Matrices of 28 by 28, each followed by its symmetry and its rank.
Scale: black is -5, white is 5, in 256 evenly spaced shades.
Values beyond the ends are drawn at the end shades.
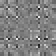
symmetric, rank three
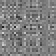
neither, rank three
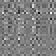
neither, rank three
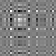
symmetric, rank one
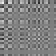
symmetric, rank one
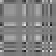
symmetric, rank one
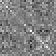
symmetric, rank five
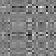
neither, rank two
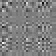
antisymmetric, rank two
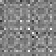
symmetric, rank three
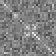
symmetric, rank five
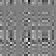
neither, rank two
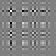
symmetric, rank one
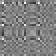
symmetric, rank three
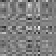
neither, rank two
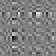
antisymmetric, rank two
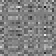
neither, rank three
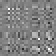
symmetric, rank three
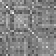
symmetric, rank five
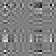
antisymmetric, rank two
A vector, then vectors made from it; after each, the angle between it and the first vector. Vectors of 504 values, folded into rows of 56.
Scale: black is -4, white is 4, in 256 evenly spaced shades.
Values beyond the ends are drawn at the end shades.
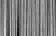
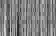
nearly parallel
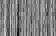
nearly parallel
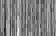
nearly opposite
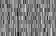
partly aligned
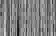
nearly parallel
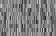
partly opposed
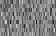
orthogonal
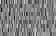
orthogonal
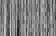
nearly parallel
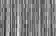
nearly opposite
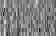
partly aligned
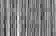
nearly opposite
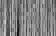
nearly parallel
